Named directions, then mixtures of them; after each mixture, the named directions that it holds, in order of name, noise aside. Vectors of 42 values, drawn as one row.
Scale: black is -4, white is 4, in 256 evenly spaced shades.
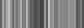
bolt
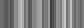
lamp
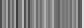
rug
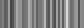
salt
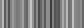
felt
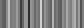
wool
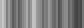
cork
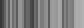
cork, felt, rug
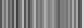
rug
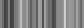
lamp, salt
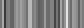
felt, salt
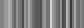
bolt, lamp, salt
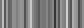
felt, rug, salt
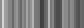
bolt, cork, felt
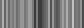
bolt, felt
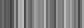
lamp, rug, salt
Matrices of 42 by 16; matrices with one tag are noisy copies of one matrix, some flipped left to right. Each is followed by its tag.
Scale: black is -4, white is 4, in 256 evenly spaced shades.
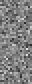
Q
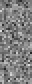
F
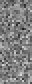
F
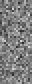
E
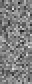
E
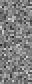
Q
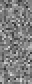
F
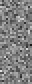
Q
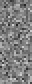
F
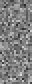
F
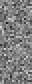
Q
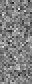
E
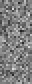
E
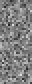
F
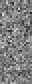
E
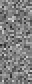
Q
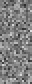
F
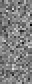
E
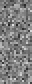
F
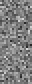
Q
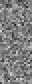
F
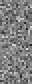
Q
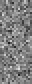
E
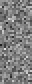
Q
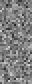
F
